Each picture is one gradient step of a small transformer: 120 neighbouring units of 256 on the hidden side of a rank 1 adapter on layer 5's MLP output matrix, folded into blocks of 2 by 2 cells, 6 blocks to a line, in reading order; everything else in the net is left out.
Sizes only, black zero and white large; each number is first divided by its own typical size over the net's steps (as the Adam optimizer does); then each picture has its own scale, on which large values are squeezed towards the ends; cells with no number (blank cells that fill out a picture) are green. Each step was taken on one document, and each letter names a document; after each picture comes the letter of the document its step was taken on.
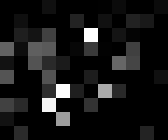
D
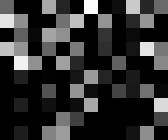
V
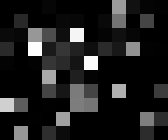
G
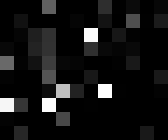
D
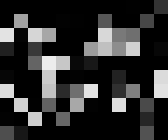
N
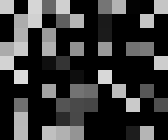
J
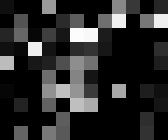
G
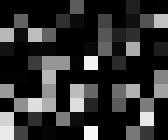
N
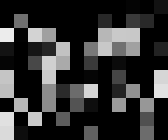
N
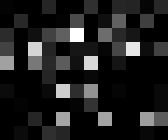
G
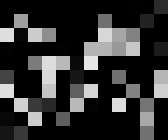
N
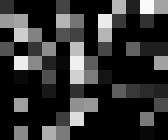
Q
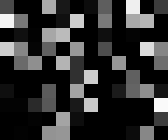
V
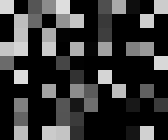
J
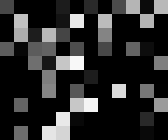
Q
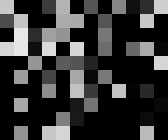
Q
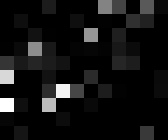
D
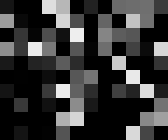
V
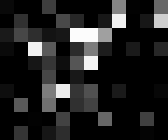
G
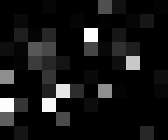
D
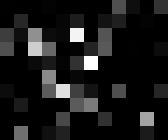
G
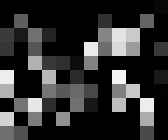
N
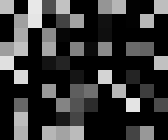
J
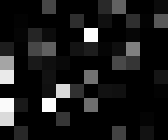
D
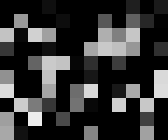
N
